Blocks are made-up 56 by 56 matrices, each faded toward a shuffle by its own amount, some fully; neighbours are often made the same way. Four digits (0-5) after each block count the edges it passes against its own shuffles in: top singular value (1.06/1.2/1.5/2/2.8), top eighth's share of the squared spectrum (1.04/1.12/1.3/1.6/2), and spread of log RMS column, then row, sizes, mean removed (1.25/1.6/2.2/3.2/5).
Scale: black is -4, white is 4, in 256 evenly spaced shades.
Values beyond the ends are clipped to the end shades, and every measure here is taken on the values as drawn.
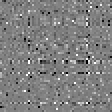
4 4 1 2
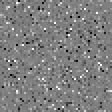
1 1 0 0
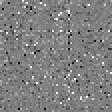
3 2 0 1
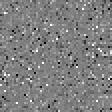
2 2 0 0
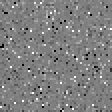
0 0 0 0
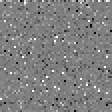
2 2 0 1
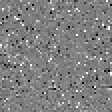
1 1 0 0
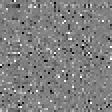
3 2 1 1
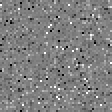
2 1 0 0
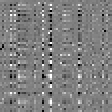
5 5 3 3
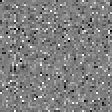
3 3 1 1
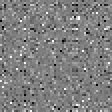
4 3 1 1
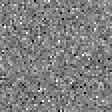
2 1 0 0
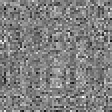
4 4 2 2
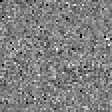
0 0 0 1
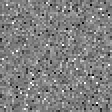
0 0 0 0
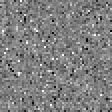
0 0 0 0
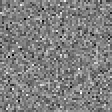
0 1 0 0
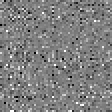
3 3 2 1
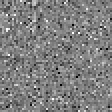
2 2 0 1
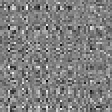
4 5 3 3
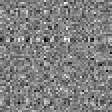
4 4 2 2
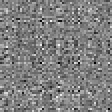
4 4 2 2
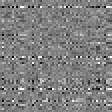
4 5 2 4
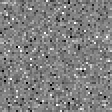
1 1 0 0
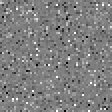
0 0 0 0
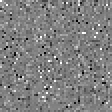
2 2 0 0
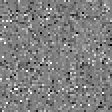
3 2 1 1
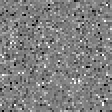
2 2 0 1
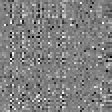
4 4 2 2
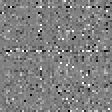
4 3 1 2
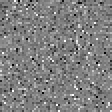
1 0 0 0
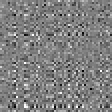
5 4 3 3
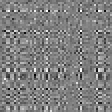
5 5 3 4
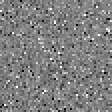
1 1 0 0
